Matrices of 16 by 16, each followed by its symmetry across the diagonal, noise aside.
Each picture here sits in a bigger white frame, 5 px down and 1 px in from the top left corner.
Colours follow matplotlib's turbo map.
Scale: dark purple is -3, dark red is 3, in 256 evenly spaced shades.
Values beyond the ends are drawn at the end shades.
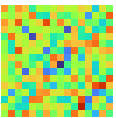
symmetric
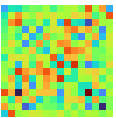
symmetric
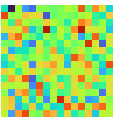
neither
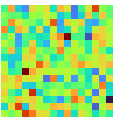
neither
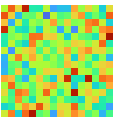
symmetric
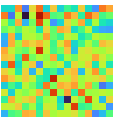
neither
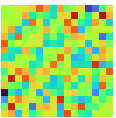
symmetric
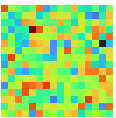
neither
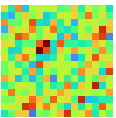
symmetric
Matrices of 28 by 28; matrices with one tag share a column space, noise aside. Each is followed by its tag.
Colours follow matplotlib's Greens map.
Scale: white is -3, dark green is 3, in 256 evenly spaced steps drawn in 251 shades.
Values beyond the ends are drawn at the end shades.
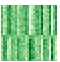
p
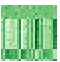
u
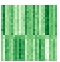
p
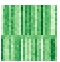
p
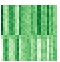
p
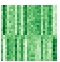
p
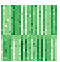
p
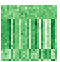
u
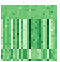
u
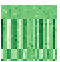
u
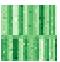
p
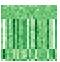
u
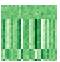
u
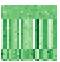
u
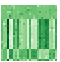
u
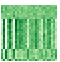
u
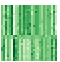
p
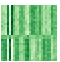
p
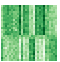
p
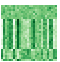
u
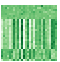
u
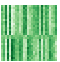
p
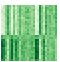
p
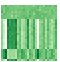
u
